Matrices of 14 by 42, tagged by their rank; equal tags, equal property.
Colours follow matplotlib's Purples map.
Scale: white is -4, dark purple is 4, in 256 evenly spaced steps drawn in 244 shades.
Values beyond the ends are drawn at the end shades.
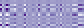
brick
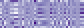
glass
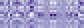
glass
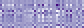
glass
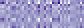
glass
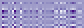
brick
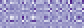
glass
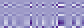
brick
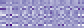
glass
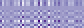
brick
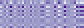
brick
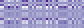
brick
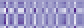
brick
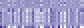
glass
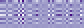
brick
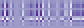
brick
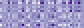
glass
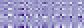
glass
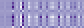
brick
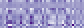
glass
